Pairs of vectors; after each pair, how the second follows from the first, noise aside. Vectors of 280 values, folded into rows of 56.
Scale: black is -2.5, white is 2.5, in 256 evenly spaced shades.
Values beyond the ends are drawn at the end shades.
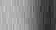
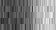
negated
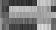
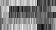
negated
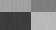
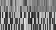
sign-scrambled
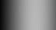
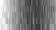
negated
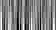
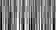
negated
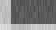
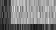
negated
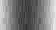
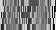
sign-scrambled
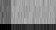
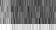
negated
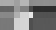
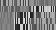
sign-scrambled
